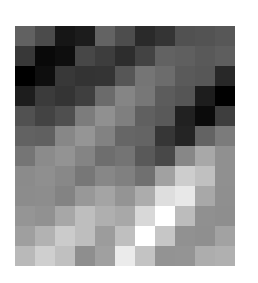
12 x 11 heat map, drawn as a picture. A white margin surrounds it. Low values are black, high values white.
The ninth with the lowest average is the top left. The grain runs diagonally up to the right. There is an overall slope up to the bottom.
